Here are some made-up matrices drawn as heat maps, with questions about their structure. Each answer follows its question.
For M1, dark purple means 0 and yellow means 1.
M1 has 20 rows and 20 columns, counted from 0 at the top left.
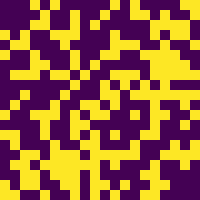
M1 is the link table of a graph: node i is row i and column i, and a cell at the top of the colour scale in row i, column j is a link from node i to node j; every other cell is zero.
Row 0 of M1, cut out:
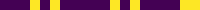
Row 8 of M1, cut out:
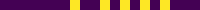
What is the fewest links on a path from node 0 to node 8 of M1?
3
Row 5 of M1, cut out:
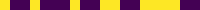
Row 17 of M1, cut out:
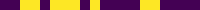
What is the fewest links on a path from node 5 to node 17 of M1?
1
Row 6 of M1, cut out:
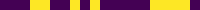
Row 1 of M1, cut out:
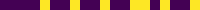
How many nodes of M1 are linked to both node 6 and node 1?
3
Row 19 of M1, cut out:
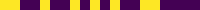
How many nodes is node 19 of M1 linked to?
8
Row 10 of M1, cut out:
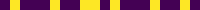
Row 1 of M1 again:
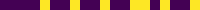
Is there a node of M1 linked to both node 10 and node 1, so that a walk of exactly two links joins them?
no
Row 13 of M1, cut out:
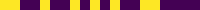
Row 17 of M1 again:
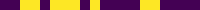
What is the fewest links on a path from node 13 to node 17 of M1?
2
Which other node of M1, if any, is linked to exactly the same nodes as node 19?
node 13
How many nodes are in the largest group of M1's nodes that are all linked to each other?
5
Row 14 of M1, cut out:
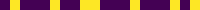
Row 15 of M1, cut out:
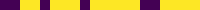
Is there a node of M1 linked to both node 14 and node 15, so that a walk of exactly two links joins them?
yes
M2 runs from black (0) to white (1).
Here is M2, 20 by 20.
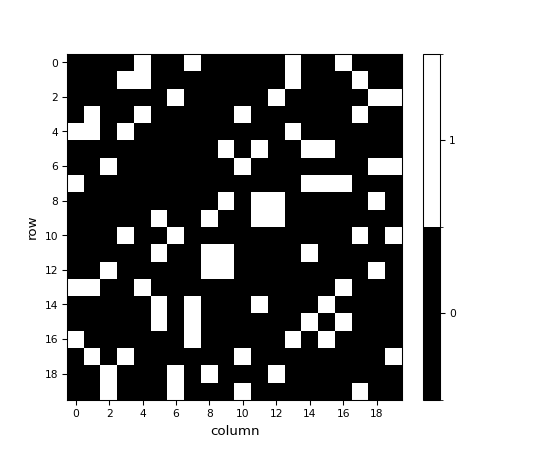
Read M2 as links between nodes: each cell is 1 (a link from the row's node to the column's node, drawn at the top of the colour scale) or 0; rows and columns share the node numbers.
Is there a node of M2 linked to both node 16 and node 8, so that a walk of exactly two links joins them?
no
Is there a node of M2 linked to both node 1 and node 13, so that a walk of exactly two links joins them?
yes
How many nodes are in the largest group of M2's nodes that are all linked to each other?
3
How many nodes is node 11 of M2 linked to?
4
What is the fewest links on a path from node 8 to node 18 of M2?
1
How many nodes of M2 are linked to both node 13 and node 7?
2
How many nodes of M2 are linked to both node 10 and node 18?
1
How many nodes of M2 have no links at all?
0
